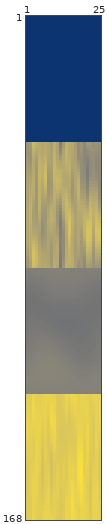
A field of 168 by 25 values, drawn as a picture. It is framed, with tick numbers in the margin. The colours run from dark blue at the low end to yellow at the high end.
It is made of 4 by 1 panels. Panel 1,1: very low, flat. Panel 2,1: high, streaked downward. Panel 3,1: middling, smooth, faint in contrast. Panel 4,1: very high, streaked downward, faint in contrast.
